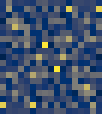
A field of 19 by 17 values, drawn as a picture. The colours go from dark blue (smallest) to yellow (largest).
Symmetry: a half turn. Grain: fine. Slope: none. Roughest part: centre. Histogram: skewed, a long tail of high values. Seam: none.
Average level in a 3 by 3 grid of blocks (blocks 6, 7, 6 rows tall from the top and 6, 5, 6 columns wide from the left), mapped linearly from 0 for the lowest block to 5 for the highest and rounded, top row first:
202
252
202
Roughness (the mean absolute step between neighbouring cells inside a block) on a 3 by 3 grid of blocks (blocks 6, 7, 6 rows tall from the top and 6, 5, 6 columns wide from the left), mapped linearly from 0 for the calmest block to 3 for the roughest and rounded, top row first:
101 / 131 / 101
